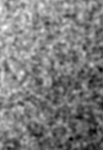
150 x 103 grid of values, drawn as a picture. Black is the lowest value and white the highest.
The histogram is bell-shaped. Overall the values sit about 50% of the way up the scale. No regular stripes run through it. Values rise toward the top left. The field is mottled with small blotches. No row or column stands out. The ninth with the lowest average is the bottom right. The ninth with the highest average is the top left.
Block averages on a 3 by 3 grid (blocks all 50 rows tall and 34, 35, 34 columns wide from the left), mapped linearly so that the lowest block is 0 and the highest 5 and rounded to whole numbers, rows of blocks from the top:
543 / 421 / 310
